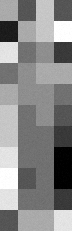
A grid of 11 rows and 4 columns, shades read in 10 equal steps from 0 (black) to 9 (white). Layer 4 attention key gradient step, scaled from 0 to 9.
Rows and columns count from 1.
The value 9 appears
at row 2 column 4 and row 9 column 1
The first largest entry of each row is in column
3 4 1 3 1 1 1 1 1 1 4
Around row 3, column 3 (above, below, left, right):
7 6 4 2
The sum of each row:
19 23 19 21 20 19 17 16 16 18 23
